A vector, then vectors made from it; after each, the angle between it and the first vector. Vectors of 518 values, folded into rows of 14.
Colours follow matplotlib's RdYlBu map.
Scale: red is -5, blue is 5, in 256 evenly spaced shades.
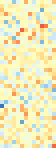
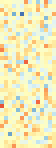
orthogonal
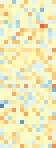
nearly parallel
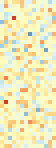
partly opposed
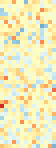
nearly opposite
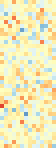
nearly opposite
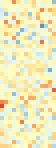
nearly opposite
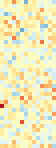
nearly opposite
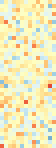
partly opposed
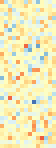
orthogonal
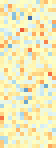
partly aligned
